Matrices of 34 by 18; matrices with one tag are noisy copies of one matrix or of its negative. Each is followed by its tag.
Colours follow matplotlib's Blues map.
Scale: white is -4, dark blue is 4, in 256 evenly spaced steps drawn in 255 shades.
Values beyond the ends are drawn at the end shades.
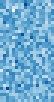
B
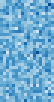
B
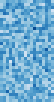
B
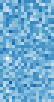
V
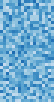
V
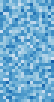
V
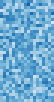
B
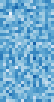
B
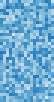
B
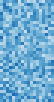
V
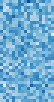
V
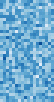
B
